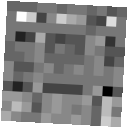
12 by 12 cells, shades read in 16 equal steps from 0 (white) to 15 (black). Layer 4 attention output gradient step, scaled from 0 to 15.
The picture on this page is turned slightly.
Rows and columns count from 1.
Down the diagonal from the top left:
9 0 8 5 10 9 8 8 8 10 4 5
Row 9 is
10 13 10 6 11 11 11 11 8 6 15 10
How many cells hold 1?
0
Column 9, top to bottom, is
9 10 9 7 7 8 8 8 8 6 7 7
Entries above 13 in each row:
0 0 0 0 0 0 0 0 1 0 0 0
